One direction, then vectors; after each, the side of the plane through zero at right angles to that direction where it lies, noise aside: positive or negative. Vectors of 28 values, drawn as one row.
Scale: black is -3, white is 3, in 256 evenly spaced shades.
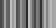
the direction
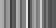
negative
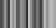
positive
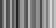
positive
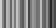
negative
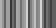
negative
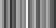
negative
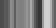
positive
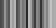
positive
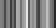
negative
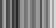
positive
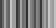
positive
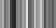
negative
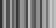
positive
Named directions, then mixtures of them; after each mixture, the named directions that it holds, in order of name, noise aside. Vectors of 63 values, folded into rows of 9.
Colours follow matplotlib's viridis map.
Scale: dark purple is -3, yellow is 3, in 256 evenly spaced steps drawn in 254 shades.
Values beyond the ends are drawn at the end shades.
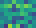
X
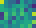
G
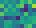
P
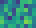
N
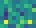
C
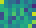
G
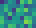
N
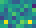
C, G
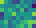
C, G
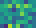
X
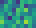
N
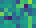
N, P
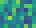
N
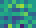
P, X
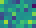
C, G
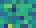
N, X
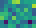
C, G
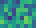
N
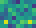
C, G
